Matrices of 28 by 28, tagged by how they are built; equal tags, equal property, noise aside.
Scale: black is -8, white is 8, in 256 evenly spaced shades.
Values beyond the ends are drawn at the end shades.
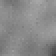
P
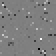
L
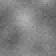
P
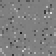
L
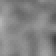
P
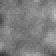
P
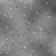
P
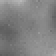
P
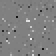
L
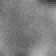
P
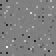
L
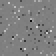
L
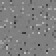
L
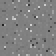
L
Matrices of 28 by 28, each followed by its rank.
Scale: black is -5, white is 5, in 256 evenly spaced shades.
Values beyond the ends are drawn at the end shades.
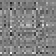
three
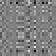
two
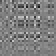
two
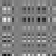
one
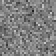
full rank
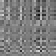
two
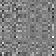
three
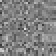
five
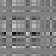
one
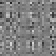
three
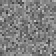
full rank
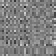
three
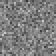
full rank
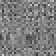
five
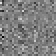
five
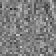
five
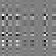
one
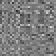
five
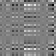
one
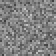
full rank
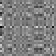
two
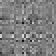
three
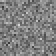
full rank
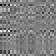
two
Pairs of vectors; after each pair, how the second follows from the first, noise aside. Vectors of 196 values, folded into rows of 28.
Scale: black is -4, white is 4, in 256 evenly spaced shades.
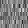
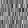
negated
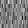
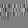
partly zeroed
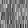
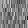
shuffled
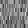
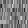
shuffled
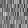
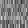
shuffled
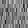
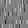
partly zeroed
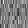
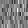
shuffled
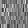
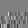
partly zeroed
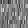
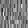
shuffled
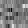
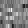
negated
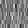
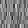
negated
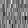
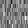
negated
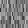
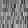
shuffled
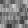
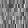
shuffled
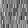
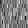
negated
